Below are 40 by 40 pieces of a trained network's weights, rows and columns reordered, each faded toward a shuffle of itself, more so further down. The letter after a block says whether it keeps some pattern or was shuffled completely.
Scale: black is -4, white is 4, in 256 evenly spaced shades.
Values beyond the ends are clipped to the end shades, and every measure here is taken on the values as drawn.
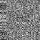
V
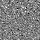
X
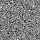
X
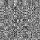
V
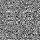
V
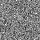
X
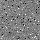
X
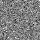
X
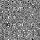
V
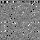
V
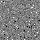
X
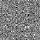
V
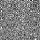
V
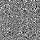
V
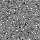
X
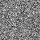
X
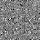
V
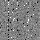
V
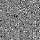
V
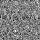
V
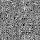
V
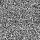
X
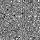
V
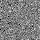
X
